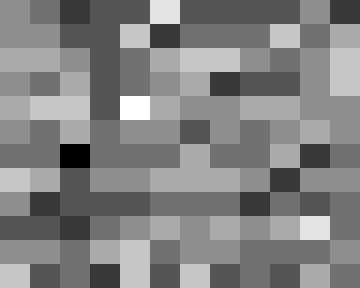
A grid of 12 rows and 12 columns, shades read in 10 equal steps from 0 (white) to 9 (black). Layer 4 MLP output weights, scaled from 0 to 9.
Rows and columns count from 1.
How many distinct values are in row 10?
6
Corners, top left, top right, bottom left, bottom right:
4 7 2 5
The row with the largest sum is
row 9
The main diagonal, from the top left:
4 4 4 6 0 4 3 3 7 3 5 5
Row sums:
64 54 43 55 38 51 62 47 67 51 50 55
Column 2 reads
5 4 3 5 2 5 5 3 7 6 4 6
